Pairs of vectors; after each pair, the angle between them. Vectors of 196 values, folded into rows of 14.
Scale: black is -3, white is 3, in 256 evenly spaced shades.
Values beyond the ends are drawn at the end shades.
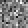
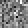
nearly parallel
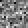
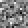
nearly opposite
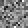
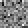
partly aligned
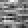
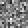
orthogonal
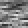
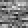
nearly opposite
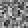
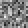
nearly parallel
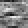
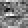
nearly opposite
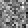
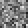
nearly parallel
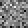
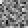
partly opposed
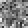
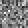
orthogonal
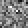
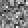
partly opposed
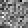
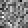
nearly parallel
